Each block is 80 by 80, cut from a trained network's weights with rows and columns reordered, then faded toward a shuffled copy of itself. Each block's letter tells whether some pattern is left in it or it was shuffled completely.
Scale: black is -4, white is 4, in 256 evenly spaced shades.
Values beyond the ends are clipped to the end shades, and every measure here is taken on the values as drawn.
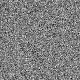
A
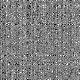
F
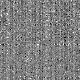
F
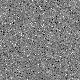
A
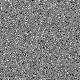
A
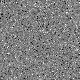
A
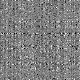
F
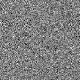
F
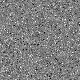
A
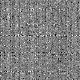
F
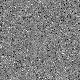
A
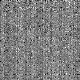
F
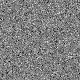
A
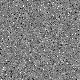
A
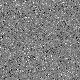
A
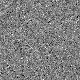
A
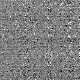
F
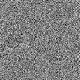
F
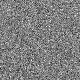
A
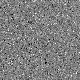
A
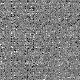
F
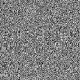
F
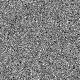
A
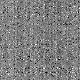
F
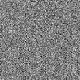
F
